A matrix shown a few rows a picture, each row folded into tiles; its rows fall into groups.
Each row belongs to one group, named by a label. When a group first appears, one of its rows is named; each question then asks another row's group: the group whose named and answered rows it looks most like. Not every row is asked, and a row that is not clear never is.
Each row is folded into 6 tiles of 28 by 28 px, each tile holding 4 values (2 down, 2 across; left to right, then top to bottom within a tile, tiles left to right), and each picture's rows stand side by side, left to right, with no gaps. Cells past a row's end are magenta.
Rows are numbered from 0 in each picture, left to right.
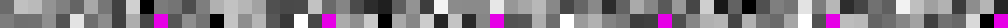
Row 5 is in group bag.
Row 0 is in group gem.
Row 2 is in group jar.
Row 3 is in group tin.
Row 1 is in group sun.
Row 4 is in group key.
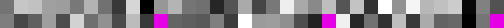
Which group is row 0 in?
gem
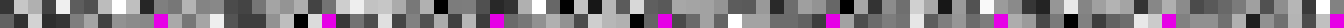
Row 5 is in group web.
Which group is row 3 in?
tin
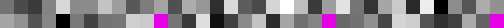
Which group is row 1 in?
jar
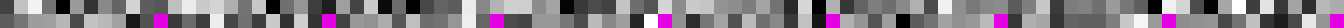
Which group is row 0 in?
tin
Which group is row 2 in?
key
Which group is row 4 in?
gem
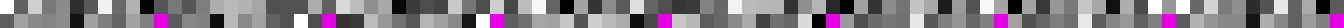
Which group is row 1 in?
sun
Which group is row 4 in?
bag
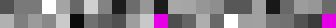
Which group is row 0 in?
sun
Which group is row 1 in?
tin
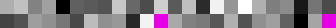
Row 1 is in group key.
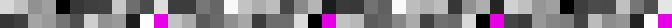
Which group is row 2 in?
bag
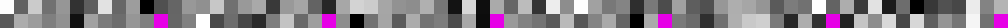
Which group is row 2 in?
gem
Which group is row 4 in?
sun
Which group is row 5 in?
key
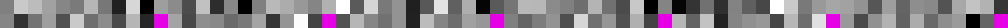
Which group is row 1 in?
key
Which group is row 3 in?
gem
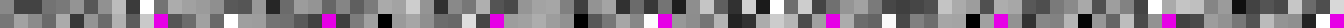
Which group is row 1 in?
tin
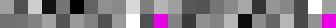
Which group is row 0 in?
key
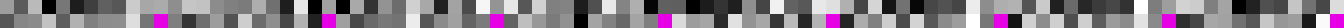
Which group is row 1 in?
gem
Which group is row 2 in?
web
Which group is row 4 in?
jar
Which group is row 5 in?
key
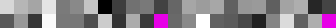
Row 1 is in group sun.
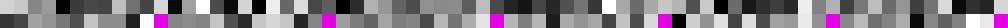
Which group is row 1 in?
tin
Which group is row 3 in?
jar
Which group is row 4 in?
key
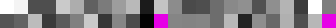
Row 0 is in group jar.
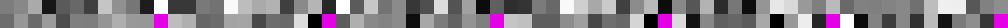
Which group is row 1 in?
bag
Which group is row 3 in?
bag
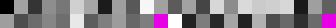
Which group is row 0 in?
web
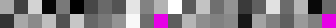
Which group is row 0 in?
key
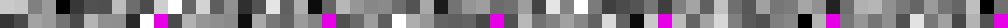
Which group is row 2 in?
tin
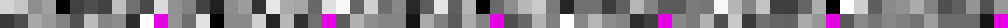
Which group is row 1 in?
jar
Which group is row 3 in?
tin
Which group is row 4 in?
sun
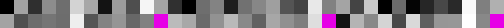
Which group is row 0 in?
web
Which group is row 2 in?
key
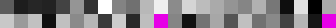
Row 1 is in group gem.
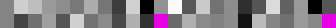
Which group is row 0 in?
gem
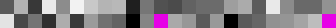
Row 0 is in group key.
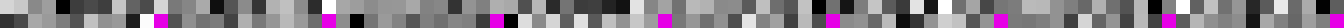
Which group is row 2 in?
gem
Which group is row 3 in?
key
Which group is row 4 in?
gem
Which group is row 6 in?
gem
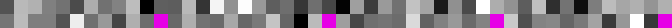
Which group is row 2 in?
web
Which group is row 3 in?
key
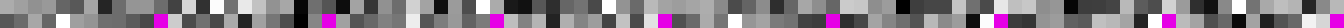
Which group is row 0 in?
tin
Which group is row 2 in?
web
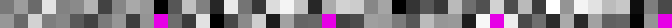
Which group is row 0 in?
sun
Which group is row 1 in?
jar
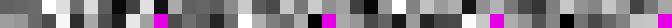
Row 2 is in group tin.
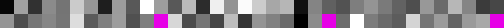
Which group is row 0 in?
web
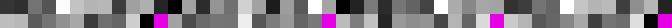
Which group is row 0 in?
bag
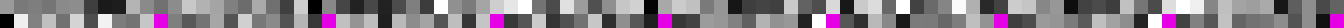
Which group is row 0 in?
key
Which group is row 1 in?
gem
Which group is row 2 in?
jar
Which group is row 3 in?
jar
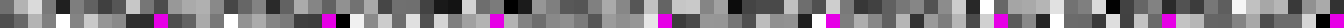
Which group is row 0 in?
tin
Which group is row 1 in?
tin
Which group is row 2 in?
key
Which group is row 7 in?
bag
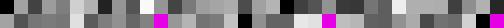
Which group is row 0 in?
web
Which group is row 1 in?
sun
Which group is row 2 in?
bag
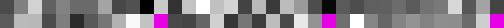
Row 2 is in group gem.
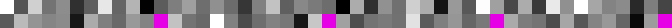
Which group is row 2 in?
web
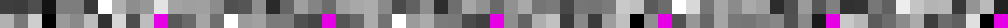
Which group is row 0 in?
jar
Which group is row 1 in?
tin
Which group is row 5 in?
bag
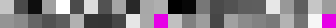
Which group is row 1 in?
jar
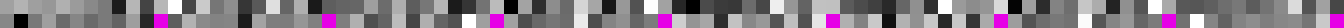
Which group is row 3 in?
web
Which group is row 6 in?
web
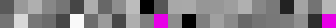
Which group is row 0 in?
gem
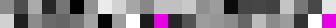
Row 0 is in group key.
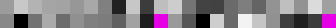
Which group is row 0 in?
gem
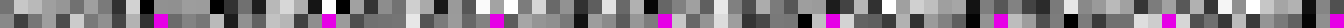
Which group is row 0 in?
gem
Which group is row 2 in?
web
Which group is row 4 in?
sun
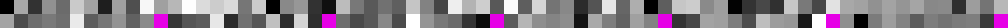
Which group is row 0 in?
web
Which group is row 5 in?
gem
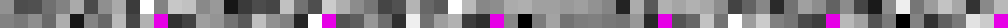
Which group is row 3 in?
gem
